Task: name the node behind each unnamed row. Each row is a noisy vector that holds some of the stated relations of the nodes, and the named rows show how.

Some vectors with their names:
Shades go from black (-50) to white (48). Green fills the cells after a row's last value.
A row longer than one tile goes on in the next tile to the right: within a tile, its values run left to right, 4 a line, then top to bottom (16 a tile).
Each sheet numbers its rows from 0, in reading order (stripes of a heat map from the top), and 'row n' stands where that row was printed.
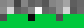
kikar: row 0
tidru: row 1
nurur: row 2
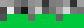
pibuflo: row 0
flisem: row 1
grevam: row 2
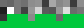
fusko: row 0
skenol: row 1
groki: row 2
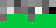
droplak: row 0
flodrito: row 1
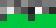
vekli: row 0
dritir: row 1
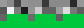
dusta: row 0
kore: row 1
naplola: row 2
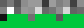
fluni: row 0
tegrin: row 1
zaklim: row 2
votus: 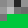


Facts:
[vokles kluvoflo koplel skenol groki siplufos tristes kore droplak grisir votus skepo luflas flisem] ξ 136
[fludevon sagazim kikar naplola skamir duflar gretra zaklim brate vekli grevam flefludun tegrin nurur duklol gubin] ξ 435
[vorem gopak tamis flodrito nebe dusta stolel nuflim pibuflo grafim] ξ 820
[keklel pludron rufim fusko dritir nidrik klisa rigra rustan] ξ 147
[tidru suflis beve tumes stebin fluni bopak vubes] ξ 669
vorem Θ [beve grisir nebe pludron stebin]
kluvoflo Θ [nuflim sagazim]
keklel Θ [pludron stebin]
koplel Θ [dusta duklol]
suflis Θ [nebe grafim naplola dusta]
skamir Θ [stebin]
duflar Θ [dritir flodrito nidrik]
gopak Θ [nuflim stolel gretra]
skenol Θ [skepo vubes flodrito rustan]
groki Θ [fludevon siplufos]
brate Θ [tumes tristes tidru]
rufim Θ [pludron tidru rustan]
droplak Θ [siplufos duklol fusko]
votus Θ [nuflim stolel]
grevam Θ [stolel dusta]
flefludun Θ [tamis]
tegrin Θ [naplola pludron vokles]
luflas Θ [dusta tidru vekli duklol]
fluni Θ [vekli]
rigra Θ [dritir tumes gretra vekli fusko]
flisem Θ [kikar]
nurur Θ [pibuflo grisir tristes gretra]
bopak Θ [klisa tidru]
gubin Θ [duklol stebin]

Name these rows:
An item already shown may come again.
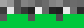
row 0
tamis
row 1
rustan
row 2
pludron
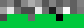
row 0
vekli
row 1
nebe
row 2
tumes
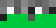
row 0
bopak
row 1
rustan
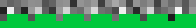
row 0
rustan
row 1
tristes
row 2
koplel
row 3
luflas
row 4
grafim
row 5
kikar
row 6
bopak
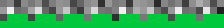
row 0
fludevon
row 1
gretra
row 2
grisir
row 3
koplel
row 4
suflis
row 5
vokles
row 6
fludevon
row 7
nebe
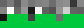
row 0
fluni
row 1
rigra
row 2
kore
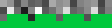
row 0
nebe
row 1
vubes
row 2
skamir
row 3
flefludun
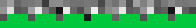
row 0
brate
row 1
duklol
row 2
keklel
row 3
beve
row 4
duflar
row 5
brate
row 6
rufim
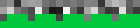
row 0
sagazim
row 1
pibuflo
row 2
klisa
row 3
skepo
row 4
vorem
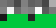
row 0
stebin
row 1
vubes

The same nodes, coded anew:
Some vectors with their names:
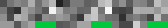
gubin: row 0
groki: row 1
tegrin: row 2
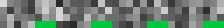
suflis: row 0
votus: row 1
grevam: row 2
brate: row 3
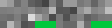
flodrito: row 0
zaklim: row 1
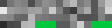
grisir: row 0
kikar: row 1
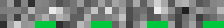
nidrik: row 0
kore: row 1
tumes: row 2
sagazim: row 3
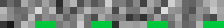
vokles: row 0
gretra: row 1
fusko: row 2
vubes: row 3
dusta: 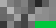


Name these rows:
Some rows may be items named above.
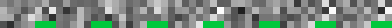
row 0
skenol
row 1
duflar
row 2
beve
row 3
keklel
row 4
sagazim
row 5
keklel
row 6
keklel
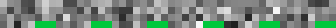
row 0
suflis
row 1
tidru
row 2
tegrin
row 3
rustan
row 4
flisem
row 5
pibuflo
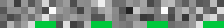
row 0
keklel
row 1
stebin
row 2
duklol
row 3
rufim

